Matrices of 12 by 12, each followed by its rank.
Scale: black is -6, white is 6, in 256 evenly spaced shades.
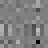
two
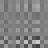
one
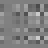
one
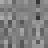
two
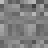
two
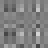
one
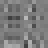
two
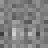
two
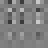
one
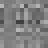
two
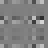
one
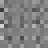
two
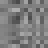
two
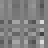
one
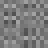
two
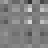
one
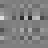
one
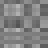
one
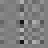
one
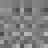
two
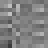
two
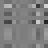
one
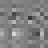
two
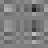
one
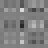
one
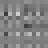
two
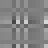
one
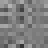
two
